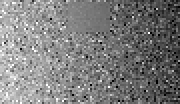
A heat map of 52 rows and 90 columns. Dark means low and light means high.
Odd patch: calmer, in the top middle. Odd rows or columns: none. Histogram: bell-shaped. Calmest part: top middle. Slope: up to the left.
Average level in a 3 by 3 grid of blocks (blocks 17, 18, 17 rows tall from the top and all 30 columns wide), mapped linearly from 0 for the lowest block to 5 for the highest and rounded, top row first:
5 2 0
5 3 0
5 3 0
